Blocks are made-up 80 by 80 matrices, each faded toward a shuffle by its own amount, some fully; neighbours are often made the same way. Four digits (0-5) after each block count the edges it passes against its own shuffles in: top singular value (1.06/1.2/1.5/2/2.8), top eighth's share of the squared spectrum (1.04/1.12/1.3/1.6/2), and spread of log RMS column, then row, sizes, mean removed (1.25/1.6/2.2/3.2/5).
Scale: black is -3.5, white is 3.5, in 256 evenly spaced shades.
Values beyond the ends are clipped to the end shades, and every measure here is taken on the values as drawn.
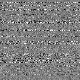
2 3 0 4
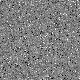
0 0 0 0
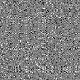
4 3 2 2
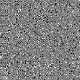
4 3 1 1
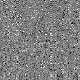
4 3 2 1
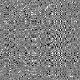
5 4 3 3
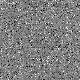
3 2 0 0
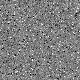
0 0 0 0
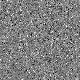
1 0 1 0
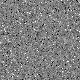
0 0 0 0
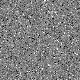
0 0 0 0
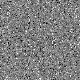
1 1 2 0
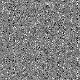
1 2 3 0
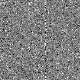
2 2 2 0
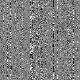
2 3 4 0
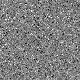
2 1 0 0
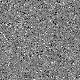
2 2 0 0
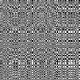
5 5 4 4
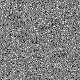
2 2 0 0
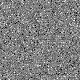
3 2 0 0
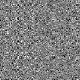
4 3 2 2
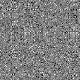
4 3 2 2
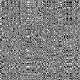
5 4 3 3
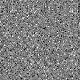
3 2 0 1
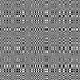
5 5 4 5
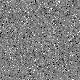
2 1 0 0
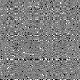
5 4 2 3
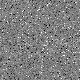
2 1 0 0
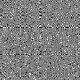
4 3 1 2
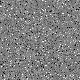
1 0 0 0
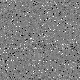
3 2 0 1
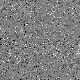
2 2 0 1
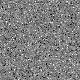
2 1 0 0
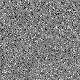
3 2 0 0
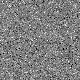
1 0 0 0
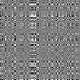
5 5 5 4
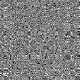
4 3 2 2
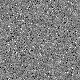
0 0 0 0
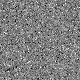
0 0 0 0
